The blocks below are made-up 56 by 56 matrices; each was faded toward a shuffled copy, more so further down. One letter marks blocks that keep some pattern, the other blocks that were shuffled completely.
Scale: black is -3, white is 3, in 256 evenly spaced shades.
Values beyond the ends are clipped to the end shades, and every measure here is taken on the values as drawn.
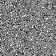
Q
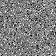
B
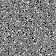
Q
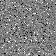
Q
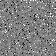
Q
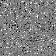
B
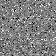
B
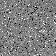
Q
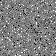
Q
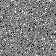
Q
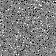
Q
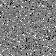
B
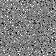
B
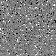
B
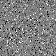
B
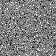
B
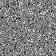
B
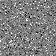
Q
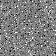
Q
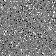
B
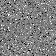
Q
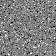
Q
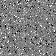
Q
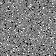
Q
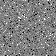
Q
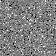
B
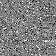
B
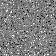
Q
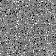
B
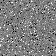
Q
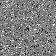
B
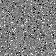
B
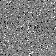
B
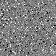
Q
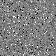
B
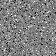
Q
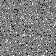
B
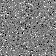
B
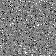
B
